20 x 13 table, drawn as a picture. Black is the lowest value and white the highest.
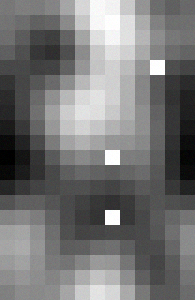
The ninth with the lowest average is the middle left. There are three isolated cells, each far higher than the cells round it. There are no regular stripes. The top middle is the ninth with the highest average.
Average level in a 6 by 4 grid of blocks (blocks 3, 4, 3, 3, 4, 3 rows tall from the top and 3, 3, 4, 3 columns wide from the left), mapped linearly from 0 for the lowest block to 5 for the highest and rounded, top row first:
2352 | 1342 | 1441 | 0220 | 3112 | 3332
